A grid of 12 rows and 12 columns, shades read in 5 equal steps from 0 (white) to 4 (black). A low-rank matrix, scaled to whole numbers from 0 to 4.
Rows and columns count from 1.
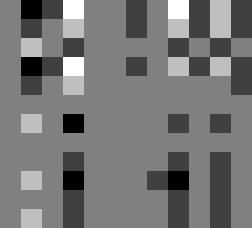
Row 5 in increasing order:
1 2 2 2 2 2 2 2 2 2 3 3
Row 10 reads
2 1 2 4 2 2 2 3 4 2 3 2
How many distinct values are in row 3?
3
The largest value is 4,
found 5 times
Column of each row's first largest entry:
2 2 4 2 2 1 4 1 4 4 4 4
